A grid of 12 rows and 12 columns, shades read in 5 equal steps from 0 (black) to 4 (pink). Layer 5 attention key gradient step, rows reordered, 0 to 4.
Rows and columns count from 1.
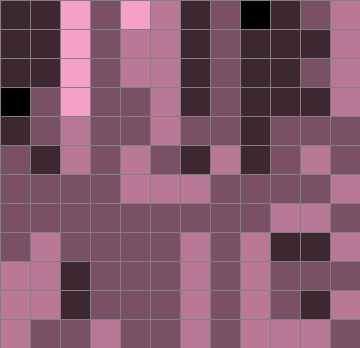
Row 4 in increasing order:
0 1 1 1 1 2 2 2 2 3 3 4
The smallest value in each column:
0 1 1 2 2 2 1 2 0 1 1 2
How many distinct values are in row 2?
4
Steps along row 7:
same same same up same same down same same same up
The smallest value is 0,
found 2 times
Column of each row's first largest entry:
3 3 3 3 3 3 5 10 2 1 1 1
